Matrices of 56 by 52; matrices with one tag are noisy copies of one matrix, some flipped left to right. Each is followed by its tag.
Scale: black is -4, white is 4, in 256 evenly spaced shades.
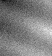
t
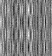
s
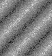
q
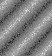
q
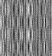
s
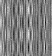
s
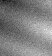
t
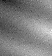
t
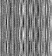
s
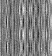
s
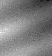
t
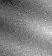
t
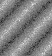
q
